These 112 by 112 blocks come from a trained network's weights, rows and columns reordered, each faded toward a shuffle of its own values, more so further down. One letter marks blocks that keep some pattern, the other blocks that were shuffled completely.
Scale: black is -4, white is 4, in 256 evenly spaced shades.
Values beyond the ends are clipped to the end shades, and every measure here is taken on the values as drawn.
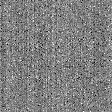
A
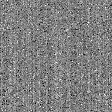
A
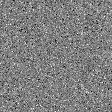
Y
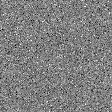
Y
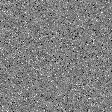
Y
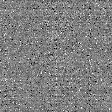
A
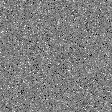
Y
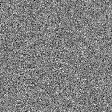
A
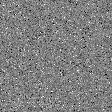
Y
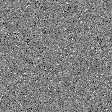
Y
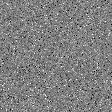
Y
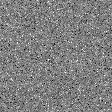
Y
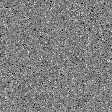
Y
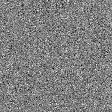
A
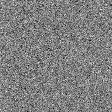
Y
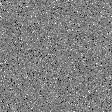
Y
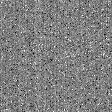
A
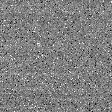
A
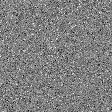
Y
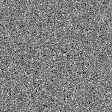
A
